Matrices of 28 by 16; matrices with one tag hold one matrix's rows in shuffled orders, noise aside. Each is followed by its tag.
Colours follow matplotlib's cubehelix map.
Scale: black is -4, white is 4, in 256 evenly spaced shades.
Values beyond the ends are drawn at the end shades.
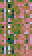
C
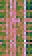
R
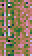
C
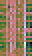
R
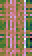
R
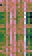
R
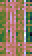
R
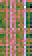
R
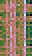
R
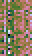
C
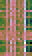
R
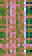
R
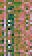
C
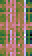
R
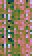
C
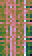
R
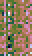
C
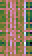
R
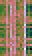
R
